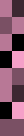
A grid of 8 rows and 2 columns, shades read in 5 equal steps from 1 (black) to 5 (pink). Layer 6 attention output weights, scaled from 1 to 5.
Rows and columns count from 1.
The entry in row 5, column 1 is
4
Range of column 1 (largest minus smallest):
3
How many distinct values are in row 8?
1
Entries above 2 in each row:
1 2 1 1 2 1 1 2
